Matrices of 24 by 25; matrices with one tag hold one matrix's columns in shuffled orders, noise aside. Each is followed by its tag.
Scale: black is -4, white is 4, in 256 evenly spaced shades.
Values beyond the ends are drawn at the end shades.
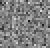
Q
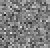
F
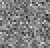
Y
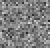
Y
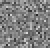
F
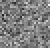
Y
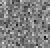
Q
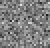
Y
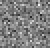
Y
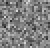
Q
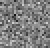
Y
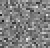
F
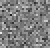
F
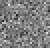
Y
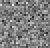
Y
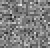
Y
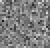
Q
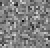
Q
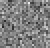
Q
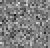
Y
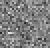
F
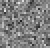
Q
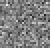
Y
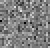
Q
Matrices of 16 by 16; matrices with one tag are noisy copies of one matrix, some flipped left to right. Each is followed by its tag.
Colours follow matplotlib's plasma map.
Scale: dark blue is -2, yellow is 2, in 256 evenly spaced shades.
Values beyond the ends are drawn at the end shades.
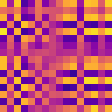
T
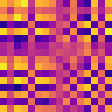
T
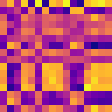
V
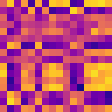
V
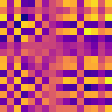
T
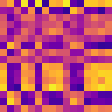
V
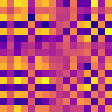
T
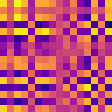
T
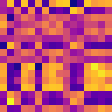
V
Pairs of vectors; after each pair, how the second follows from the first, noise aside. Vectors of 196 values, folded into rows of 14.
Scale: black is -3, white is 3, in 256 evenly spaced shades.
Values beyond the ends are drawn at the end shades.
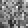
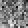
negated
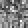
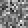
sign-scrambled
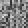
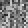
negated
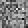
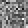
negated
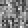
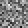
sign-scrambled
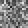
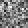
sign-scrambled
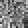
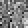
negated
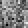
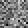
sign-scrambled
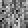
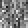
negated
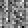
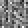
negated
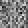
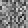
negated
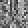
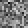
sign-scrambled
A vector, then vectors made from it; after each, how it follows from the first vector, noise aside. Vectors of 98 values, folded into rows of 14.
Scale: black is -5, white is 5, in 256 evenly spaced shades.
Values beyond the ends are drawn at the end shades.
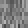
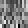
scaled up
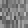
wrapped around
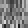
scaled up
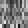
scaled up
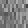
wrapped around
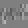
partly zeroed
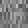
wrapped around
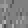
partly zeroed
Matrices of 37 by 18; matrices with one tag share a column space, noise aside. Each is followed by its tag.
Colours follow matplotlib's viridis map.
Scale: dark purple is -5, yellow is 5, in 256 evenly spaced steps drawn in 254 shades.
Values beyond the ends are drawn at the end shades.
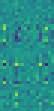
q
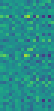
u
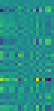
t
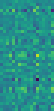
t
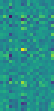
u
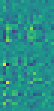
q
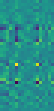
q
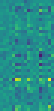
t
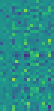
t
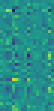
t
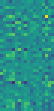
u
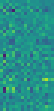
t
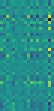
u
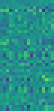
t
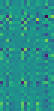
u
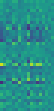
q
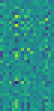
u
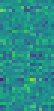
t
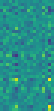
t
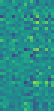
u
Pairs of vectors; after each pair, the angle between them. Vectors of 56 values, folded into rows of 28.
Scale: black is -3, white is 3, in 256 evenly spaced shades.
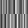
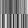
partly opposed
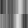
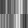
nearly parallel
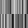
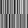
orthogonal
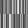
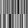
nearly opposite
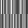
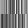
orthogonal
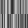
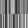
nearly opposite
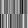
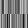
nearly opposite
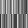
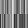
partly aligned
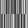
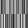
nearly opposite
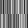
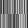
nearly parallel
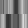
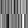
partly aligned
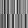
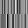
nearly parallel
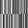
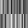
partly opposed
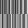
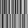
nearly parallel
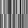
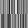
orthogonal
